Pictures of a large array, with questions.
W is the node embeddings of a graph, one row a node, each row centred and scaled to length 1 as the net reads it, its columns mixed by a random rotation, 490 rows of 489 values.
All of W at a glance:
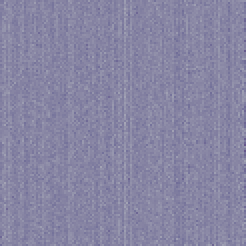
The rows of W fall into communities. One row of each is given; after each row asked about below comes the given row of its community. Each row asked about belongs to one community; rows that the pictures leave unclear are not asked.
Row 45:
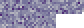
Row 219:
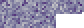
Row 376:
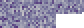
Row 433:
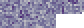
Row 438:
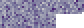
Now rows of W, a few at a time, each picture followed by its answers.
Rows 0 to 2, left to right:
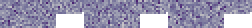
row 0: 433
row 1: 45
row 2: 376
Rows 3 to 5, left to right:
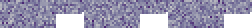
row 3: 438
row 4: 433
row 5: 438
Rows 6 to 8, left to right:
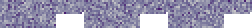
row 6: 438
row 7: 219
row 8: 433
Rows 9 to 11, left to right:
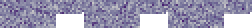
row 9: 45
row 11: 219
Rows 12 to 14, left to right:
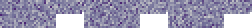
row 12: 45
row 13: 438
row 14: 438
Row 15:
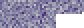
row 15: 219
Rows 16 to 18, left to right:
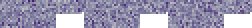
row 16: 438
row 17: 433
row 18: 45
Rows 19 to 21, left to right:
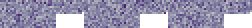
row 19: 438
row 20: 433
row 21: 376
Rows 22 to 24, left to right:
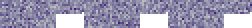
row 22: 45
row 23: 438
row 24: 45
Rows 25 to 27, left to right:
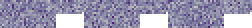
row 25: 45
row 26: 45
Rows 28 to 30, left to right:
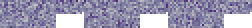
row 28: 433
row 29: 438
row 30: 45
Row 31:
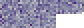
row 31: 433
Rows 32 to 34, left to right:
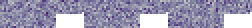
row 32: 219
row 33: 45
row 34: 433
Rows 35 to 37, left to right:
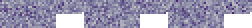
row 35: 376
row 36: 45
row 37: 376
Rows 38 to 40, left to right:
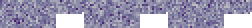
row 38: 219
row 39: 219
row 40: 433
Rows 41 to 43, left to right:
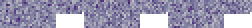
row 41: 219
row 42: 45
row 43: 45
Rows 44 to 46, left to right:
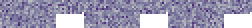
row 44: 219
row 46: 45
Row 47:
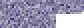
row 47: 376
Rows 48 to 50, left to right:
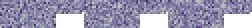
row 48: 45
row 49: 433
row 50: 219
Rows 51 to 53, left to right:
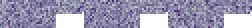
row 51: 438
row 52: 438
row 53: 219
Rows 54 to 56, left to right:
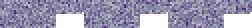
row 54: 433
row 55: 433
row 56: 219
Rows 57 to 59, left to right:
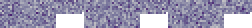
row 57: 433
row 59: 219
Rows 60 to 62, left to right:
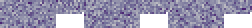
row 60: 433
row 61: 219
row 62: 219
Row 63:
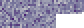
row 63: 376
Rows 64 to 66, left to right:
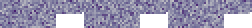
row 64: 433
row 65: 45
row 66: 376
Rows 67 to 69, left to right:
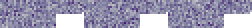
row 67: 45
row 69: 433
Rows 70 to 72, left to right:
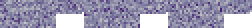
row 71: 45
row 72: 376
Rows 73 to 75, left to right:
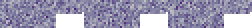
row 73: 219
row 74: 45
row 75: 438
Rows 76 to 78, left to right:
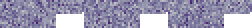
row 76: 376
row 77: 45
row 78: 438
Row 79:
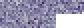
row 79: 433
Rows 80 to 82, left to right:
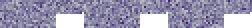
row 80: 219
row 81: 438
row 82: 219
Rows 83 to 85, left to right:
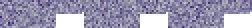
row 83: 433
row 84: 45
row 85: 376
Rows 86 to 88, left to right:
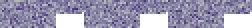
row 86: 219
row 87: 433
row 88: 219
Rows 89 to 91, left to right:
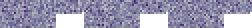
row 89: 376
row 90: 376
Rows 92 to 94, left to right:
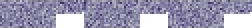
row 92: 433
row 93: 219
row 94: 376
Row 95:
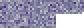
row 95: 433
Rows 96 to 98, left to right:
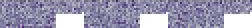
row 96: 438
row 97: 438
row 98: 376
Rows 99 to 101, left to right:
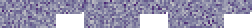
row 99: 45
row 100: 219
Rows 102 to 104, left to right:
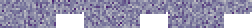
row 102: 45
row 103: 45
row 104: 438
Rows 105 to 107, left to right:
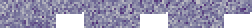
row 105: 438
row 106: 433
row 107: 219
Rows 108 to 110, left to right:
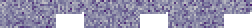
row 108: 438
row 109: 45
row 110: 438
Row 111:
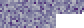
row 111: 219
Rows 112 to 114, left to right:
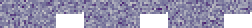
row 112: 376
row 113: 219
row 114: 438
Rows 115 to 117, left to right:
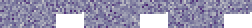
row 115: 376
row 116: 376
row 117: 438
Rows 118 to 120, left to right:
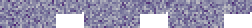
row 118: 376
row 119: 433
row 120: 219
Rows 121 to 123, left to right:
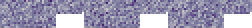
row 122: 438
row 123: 219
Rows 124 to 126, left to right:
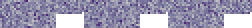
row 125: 376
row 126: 45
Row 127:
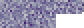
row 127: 45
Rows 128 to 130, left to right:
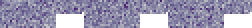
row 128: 219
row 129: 433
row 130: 45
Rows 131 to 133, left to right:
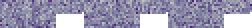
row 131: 438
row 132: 438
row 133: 438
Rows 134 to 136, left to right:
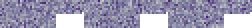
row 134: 45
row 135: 438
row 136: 219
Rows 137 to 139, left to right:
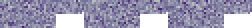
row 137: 433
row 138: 219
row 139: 433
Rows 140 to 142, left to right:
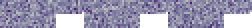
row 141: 376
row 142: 438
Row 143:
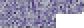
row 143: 438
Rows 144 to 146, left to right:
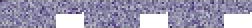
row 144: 219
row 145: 45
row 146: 45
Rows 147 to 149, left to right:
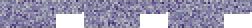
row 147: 438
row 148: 45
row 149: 376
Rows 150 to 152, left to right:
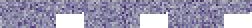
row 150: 45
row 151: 219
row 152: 438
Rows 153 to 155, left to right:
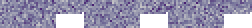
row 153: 45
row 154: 219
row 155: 433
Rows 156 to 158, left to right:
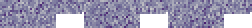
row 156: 433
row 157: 438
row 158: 438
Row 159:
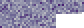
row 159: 376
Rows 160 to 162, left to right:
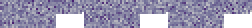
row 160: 433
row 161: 438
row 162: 376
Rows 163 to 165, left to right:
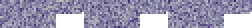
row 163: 45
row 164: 438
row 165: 376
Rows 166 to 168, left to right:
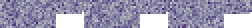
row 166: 376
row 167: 438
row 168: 376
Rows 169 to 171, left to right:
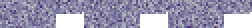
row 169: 433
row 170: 376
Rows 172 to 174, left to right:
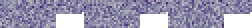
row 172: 219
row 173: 433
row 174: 45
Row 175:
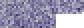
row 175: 438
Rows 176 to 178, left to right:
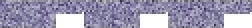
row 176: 219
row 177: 45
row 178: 45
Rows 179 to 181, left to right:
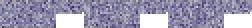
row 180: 438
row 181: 376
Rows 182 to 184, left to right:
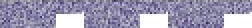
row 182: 433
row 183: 45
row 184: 438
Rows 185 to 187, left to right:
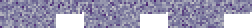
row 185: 376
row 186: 376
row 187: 376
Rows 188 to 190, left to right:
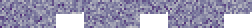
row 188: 376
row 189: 219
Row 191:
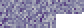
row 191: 45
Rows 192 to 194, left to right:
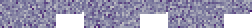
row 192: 45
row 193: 376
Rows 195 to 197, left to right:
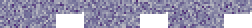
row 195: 376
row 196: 376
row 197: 376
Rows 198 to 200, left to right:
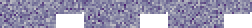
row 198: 433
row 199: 219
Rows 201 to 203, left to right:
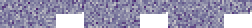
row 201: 433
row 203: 376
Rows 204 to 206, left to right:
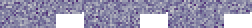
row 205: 438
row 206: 438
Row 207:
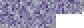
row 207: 433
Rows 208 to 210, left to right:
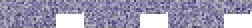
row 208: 438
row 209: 45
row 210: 219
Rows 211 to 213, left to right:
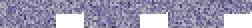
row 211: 438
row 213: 433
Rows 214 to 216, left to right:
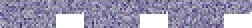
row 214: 45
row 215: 433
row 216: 438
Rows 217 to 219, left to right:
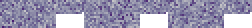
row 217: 45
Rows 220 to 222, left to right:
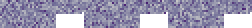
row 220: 45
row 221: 433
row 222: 219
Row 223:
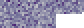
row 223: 376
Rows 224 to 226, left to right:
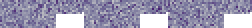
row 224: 433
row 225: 219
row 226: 376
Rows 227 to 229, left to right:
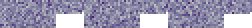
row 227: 438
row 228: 438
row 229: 376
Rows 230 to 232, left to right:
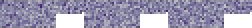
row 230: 219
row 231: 376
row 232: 219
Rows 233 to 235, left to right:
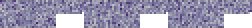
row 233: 438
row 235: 376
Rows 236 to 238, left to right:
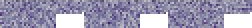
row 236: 45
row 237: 45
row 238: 438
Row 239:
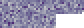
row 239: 433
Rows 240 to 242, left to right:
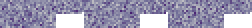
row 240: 376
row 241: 219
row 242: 433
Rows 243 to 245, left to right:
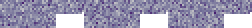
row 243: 438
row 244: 45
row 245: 45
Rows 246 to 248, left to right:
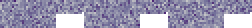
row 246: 438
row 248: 219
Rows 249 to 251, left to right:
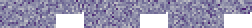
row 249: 433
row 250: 45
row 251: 219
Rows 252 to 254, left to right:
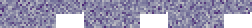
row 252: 433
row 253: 219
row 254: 45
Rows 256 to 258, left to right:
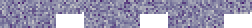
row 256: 438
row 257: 45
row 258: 433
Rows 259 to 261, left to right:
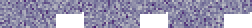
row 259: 45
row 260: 45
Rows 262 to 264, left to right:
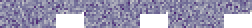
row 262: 376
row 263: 45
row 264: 376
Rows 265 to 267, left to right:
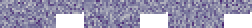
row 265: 438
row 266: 438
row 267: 45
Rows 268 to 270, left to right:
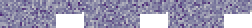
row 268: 45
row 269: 376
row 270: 376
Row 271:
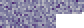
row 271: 376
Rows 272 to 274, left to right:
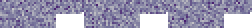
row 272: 376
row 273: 45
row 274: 219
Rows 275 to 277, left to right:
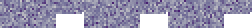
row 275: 45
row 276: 433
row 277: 45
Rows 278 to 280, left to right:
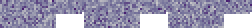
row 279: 219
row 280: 433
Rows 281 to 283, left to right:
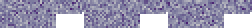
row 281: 433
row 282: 433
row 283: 219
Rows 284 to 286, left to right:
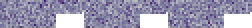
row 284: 433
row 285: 219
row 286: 219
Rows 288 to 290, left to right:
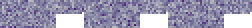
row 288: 219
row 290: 438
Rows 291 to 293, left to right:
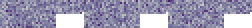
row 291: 438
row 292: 376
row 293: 219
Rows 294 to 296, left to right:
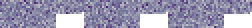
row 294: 376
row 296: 433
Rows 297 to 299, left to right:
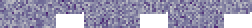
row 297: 219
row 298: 438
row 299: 438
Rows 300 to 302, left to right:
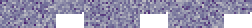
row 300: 45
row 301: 438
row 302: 219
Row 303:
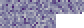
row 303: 45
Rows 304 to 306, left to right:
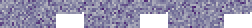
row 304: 438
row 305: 219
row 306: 433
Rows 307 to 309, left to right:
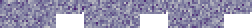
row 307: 219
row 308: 433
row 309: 376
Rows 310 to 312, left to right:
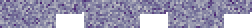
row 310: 376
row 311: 219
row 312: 219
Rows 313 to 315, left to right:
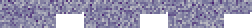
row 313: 376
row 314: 45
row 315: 45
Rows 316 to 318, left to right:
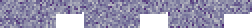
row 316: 219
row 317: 433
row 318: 45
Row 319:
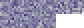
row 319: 376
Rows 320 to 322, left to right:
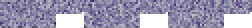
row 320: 45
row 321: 376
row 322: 45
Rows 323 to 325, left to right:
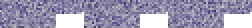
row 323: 433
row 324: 376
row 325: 45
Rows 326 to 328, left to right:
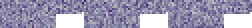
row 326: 433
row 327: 376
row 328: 438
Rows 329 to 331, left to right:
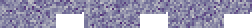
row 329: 219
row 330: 438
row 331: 45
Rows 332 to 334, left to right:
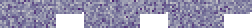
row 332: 438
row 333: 438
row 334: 376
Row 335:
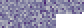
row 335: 45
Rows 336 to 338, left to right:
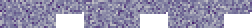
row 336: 376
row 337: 219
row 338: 45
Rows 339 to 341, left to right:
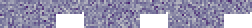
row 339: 433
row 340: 45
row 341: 433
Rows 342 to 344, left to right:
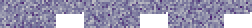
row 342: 438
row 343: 219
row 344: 45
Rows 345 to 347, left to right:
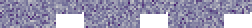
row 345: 219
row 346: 45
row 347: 45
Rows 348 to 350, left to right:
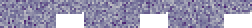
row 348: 45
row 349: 433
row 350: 376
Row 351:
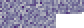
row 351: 376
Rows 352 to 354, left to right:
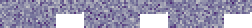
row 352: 438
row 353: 376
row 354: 219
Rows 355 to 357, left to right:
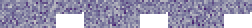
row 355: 219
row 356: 45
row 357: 45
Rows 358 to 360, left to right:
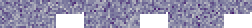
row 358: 433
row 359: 45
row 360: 45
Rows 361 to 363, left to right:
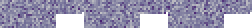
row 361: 45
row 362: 219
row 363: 433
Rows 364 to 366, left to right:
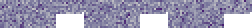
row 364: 433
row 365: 219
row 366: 438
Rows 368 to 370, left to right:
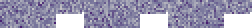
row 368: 433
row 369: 376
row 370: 438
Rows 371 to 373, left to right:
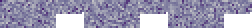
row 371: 219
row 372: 219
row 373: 438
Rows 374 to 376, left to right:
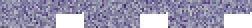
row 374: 219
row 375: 433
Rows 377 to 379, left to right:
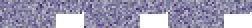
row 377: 433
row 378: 376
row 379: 219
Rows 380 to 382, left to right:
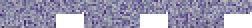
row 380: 45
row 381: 433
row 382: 438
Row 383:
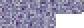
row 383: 45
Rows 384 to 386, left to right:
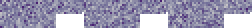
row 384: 376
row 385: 433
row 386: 438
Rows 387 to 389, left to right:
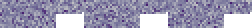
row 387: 45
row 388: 376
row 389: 433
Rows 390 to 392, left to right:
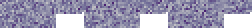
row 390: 438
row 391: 433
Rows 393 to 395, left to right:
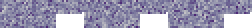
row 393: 438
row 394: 376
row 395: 219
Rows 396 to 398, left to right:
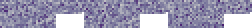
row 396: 376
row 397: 376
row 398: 438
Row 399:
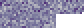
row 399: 219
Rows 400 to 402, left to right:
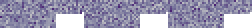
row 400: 219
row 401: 438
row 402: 376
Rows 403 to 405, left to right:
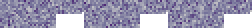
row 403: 433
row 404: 433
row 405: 433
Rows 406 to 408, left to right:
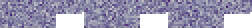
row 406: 433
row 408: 376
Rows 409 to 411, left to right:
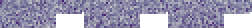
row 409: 219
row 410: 438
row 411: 438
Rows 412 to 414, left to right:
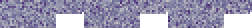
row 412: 45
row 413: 438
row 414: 433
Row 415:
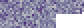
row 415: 45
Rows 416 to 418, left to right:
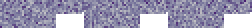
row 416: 376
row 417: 433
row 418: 433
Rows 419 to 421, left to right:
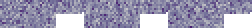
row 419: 433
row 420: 438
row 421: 433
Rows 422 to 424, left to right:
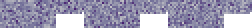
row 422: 219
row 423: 438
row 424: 438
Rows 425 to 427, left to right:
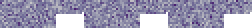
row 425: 219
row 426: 45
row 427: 45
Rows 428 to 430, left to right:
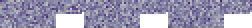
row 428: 219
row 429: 376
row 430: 376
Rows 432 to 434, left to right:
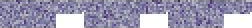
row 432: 45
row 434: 433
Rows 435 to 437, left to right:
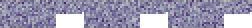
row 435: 438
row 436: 376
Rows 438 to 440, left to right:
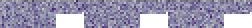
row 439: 433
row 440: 45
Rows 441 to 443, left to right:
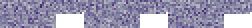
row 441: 433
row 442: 433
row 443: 433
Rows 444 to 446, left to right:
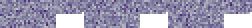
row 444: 45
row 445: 433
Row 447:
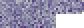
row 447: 438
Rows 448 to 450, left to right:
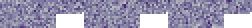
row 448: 433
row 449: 433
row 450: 219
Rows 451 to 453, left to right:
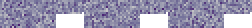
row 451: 376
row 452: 438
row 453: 45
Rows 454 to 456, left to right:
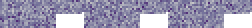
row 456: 376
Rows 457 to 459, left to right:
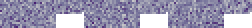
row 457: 376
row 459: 438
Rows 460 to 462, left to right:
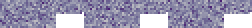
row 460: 219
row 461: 45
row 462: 376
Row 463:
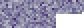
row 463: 219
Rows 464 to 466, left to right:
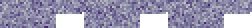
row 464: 438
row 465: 376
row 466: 438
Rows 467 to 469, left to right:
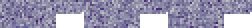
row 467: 376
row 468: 219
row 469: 438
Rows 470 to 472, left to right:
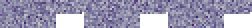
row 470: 45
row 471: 376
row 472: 45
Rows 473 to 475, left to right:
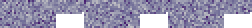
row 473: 438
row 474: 219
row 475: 219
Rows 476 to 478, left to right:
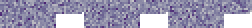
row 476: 45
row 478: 376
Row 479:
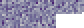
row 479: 376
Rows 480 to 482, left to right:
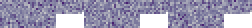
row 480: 433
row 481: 45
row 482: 376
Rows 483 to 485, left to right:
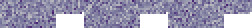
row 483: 438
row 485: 376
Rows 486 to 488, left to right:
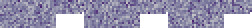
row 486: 433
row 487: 438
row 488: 45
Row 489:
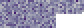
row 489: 438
